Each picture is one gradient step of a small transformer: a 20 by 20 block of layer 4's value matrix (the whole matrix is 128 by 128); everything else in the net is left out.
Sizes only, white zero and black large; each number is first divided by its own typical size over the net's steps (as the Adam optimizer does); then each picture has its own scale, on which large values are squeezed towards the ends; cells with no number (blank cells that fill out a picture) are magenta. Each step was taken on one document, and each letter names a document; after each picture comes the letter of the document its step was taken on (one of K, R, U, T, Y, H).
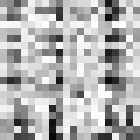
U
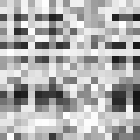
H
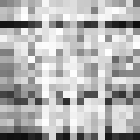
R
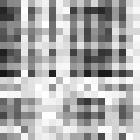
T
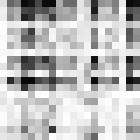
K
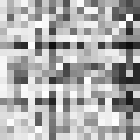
H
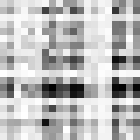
U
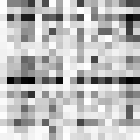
K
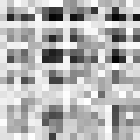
U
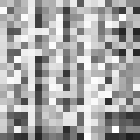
H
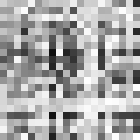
H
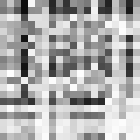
T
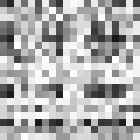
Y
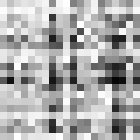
U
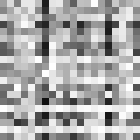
R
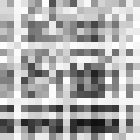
Y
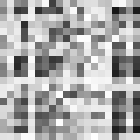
H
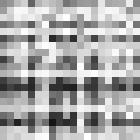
Y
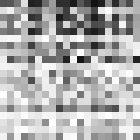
Y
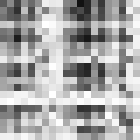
T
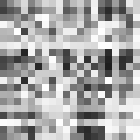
T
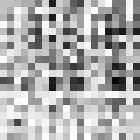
U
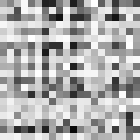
U
